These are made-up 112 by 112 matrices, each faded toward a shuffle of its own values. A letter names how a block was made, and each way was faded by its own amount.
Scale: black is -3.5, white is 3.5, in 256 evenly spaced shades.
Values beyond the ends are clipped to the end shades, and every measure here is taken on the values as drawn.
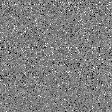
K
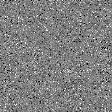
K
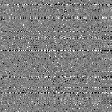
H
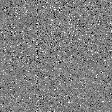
K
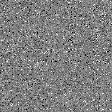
K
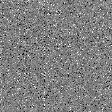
K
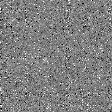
K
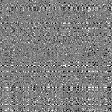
H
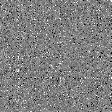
K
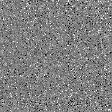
K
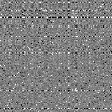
H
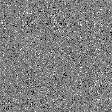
K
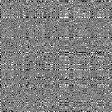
H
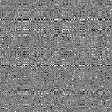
H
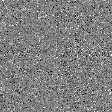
K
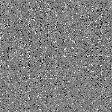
K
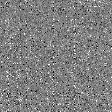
K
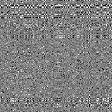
H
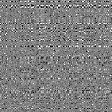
H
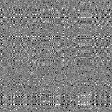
H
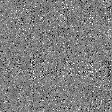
K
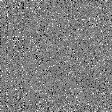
K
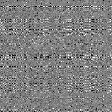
H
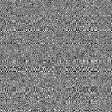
H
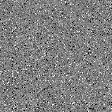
K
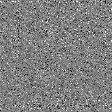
K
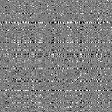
H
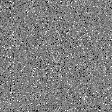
K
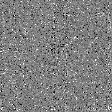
K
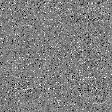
K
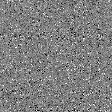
K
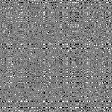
H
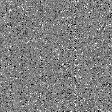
K
